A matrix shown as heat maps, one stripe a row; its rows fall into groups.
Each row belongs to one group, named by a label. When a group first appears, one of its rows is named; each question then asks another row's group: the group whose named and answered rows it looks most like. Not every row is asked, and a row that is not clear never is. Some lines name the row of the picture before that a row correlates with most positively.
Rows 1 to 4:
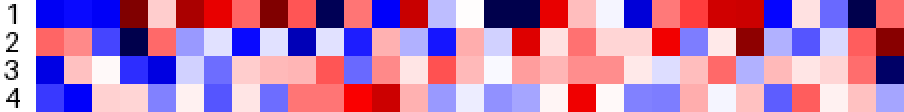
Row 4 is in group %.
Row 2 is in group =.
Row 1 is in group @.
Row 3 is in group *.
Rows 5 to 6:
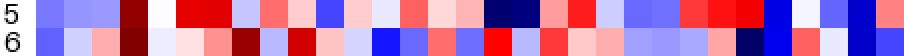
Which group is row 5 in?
@
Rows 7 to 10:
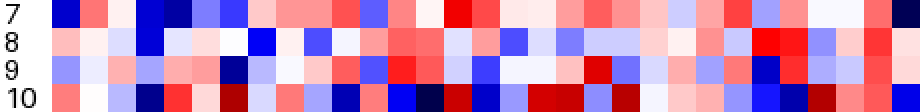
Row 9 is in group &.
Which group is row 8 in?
=
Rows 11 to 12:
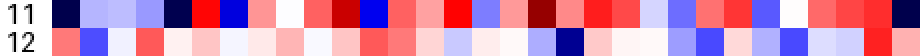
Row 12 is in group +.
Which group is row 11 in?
*
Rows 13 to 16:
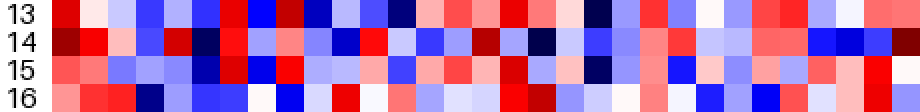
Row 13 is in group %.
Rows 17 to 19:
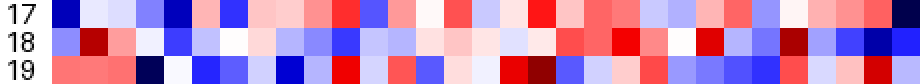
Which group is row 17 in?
*
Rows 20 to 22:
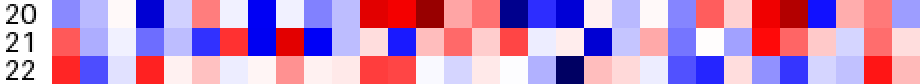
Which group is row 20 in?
=
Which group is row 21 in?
%
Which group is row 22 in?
+
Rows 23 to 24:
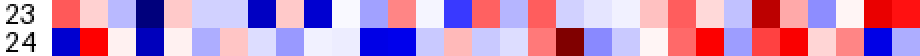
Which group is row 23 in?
=
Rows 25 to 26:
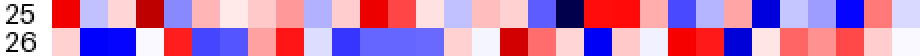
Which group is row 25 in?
+
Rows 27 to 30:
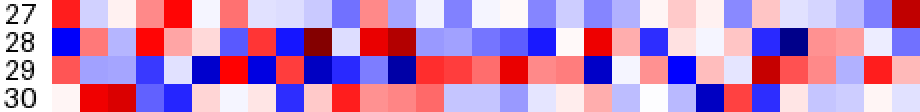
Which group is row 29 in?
%
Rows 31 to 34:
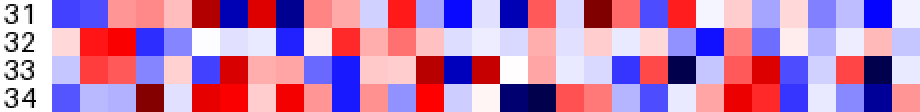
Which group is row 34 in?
@
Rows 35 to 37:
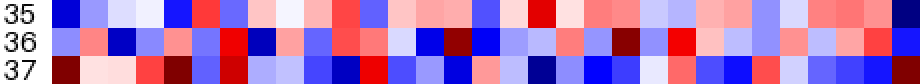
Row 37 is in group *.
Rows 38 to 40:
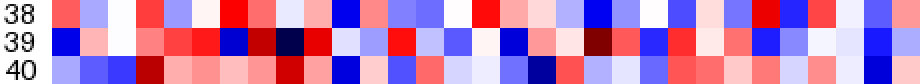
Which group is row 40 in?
@
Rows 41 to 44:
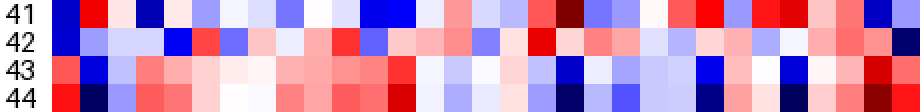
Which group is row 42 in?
*
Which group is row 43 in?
+
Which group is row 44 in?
+
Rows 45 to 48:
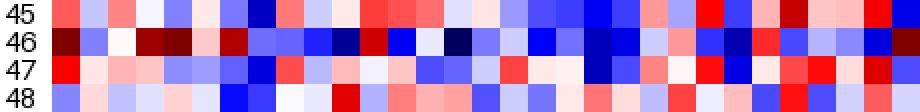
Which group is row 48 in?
&
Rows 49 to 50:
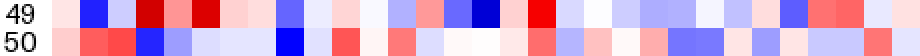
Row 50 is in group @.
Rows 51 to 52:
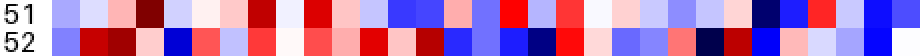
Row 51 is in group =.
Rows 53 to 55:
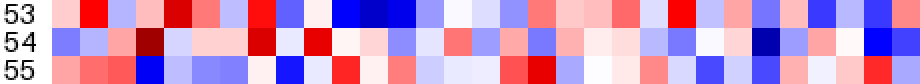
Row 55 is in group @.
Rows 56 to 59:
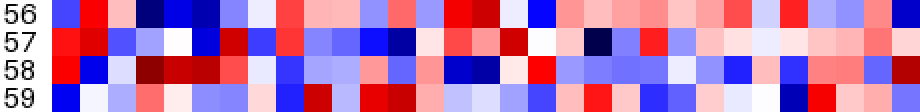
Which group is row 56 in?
*
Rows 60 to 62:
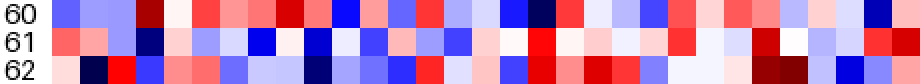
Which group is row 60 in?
@
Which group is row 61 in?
=
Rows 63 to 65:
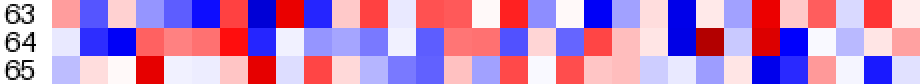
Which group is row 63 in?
%
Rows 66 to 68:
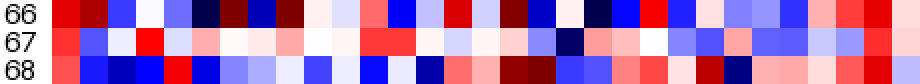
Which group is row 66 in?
%
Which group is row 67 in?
+
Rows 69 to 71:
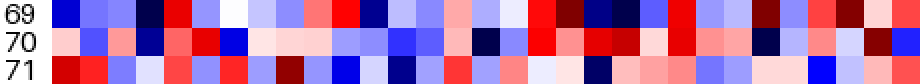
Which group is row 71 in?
%
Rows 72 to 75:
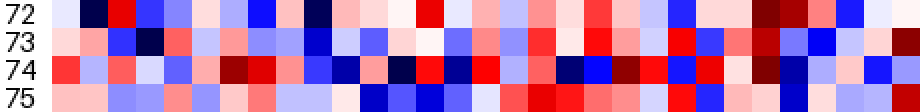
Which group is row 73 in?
=
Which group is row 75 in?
=
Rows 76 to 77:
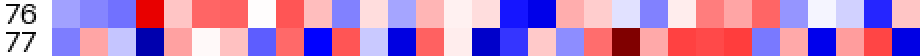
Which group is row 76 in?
@
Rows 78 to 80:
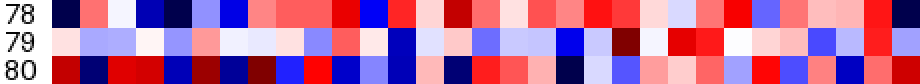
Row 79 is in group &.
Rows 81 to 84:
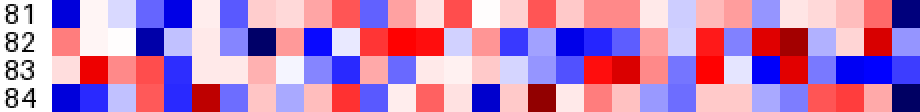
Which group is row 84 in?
*
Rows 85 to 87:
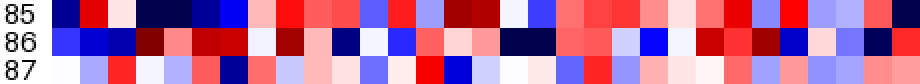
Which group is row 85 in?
*
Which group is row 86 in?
@
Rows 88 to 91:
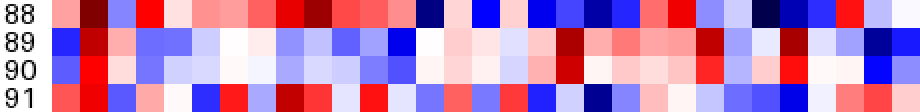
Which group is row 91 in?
%
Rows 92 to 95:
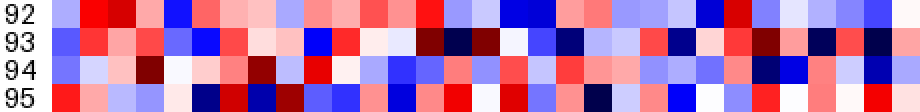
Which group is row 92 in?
@
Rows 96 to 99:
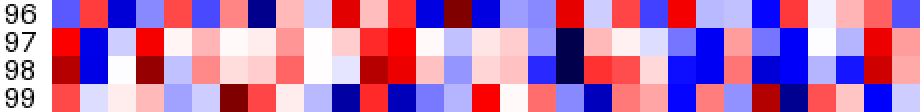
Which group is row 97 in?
+
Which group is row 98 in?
+
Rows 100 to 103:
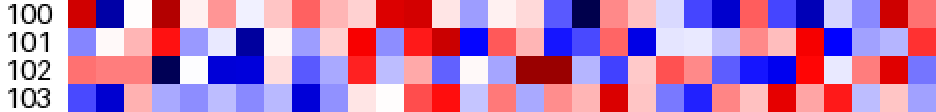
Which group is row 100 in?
+
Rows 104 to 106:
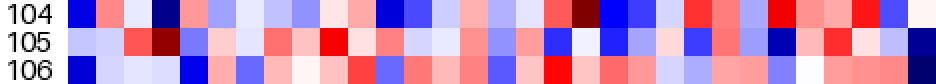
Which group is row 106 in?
*
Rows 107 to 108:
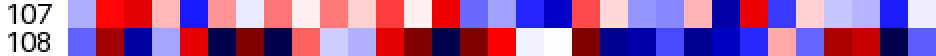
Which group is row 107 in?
@
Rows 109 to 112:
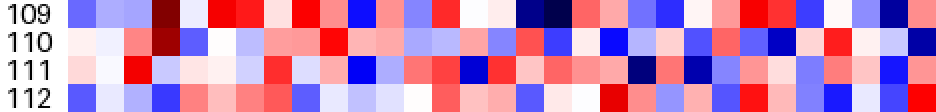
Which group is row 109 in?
@
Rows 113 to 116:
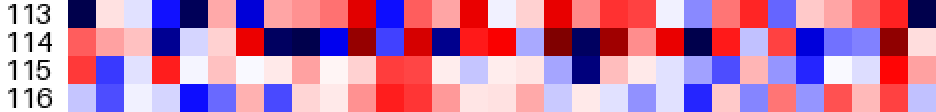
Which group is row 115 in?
+
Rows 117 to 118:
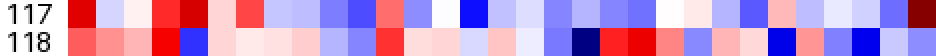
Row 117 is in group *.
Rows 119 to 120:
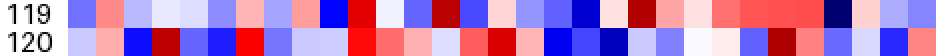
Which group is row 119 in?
&
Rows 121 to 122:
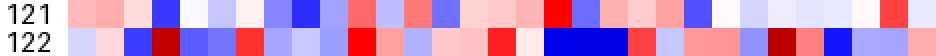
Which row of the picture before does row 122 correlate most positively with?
120
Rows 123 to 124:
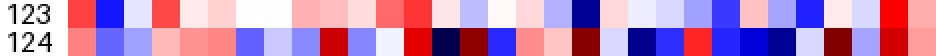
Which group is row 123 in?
+
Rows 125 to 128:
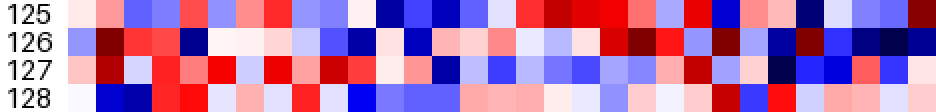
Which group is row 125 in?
=
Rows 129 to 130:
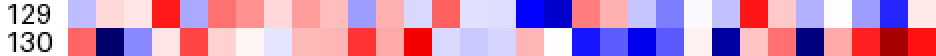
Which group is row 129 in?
@
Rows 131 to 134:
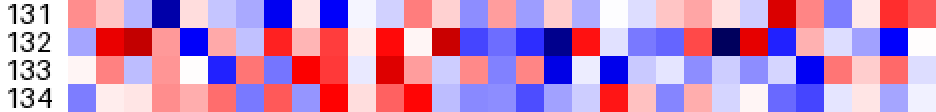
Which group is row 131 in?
=
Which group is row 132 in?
@
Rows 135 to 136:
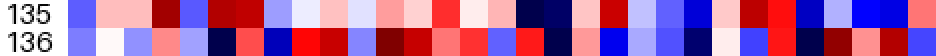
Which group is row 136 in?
%
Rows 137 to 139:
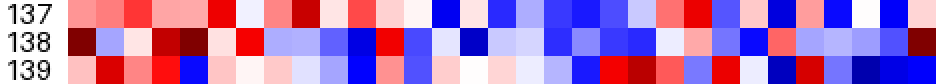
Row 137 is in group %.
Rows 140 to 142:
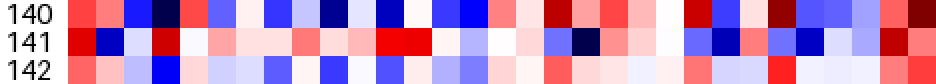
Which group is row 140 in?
=
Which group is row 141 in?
+
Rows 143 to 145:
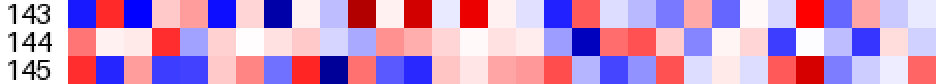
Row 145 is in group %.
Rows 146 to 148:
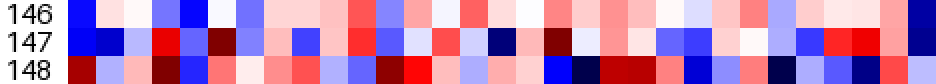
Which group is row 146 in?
*
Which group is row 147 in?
*
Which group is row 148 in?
+
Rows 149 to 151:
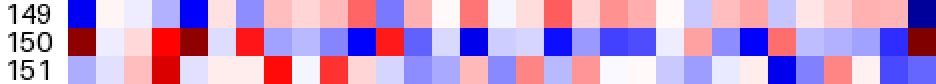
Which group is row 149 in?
*
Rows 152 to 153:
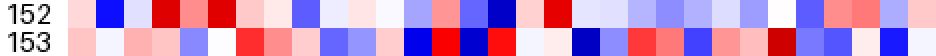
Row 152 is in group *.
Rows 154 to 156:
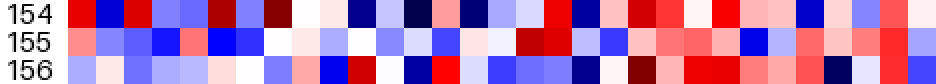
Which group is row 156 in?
&
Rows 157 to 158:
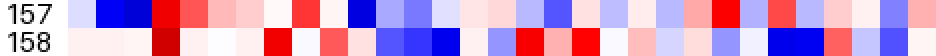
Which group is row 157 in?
@
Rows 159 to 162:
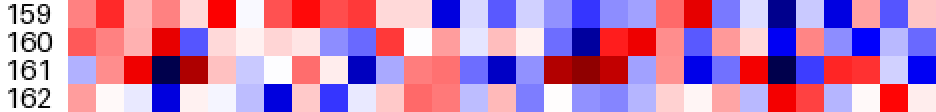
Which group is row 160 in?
+
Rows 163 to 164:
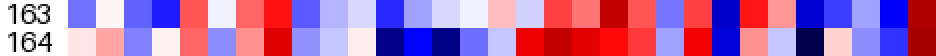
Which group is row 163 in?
=
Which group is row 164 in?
=
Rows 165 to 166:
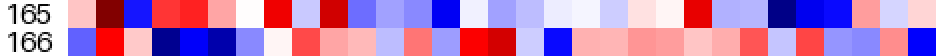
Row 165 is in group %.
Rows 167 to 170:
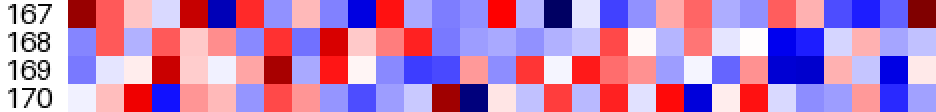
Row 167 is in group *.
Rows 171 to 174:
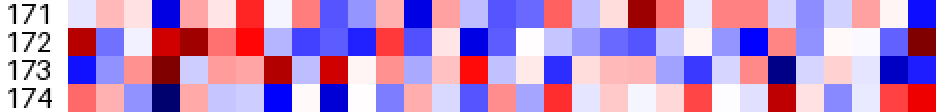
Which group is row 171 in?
&
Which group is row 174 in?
=
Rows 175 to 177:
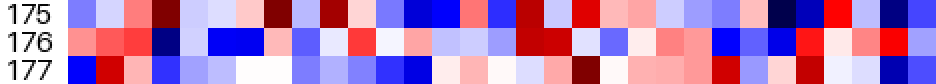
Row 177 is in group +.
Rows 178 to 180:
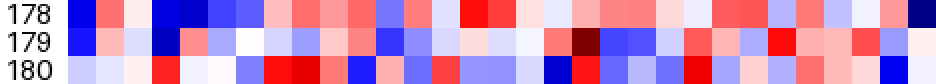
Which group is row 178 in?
*
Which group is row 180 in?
@
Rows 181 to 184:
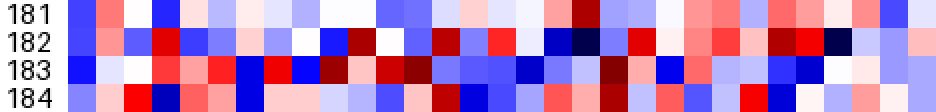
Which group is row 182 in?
&
